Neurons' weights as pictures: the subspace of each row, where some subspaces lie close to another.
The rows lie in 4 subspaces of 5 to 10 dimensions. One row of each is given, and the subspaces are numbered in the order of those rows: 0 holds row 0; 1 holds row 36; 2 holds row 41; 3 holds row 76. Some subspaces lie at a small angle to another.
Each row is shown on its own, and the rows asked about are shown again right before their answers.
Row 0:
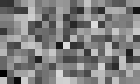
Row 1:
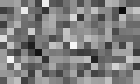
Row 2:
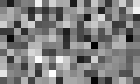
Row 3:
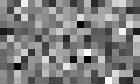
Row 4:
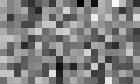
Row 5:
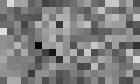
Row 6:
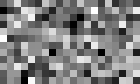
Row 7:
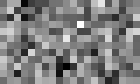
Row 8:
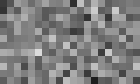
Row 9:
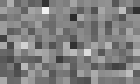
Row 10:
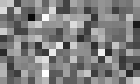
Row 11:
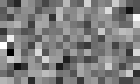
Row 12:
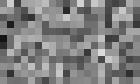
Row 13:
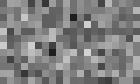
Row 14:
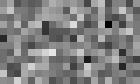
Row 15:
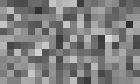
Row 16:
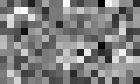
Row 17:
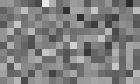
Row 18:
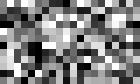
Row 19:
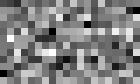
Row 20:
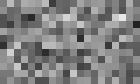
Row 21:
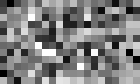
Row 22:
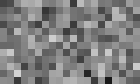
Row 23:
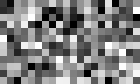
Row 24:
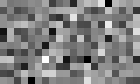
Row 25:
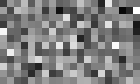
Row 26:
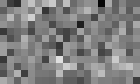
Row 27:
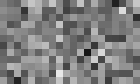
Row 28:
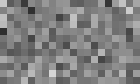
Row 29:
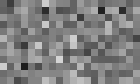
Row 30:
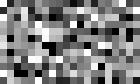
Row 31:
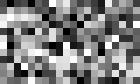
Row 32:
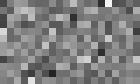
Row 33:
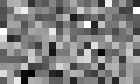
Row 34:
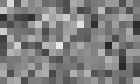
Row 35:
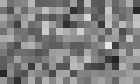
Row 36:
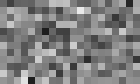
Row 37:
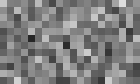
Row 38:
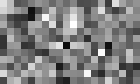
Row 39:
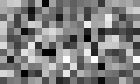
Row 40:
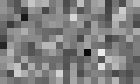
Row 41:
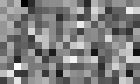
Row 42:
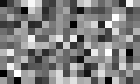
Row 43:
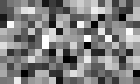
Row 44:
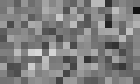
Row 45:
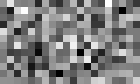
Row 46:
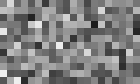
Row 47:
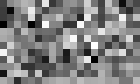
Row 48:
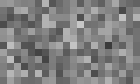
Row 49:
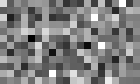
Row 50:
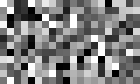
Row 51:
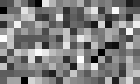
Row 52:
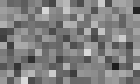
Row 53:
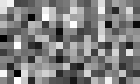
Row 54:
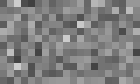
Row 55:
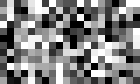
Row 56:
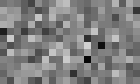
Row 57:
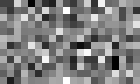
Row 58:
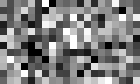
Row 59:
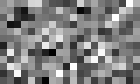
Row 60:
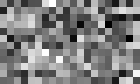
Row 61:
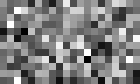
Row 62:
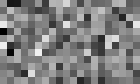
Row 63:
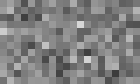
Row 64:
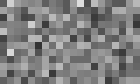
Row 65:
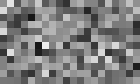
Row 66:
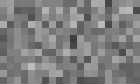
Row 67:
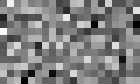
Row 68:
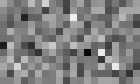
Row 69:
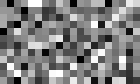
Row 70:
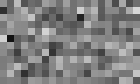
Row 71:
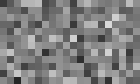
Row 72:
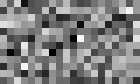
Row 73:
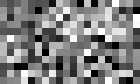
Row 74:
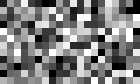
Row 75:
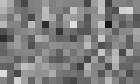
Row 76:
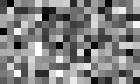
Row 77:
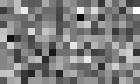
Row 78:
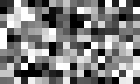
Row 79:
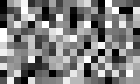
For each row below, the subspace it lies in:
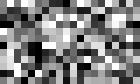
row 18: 3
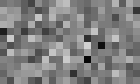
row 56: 2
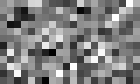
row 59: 1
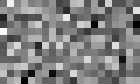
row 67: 0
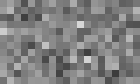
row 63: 2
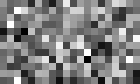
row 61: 2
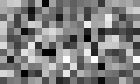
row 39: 3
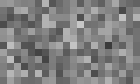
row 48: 0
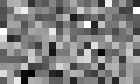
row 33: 0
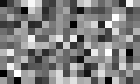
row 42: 1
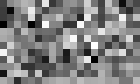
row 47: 0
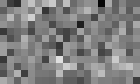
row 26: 2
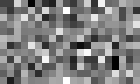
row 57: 2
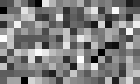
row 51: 1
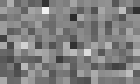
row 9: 3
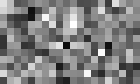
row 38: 0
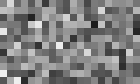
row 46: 0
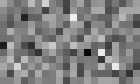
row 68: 3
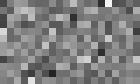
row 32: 2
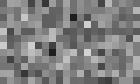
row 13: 3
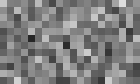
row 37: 2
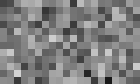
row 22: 3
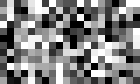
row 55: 1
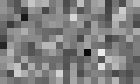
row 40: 3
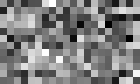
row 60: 1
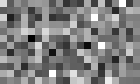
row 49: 2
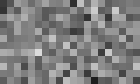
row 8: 1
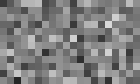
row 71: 1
